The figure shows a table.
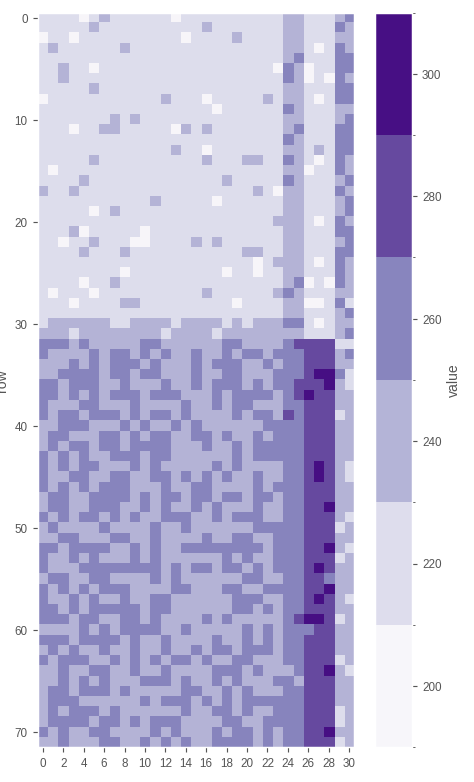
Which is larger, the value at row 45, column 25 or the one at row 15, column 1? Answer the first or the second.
the first
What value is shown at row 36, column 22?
240
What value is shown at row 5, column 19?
220
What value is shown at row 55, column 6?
260
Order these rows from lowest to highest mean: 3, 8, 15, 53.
15, 8, 3, 53
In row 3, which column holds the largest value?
29
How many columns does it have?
31
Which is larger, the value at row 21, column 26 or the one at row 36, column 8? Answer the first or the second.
the second
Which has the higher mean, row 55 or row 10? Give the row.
55
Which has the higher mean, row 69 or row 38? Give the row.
69
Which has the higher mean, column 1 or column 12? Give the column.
12
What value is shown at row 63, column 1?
240
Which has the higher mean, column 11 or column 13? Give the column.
11
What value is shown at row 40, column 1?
240
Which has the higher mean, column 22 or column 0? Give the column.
0
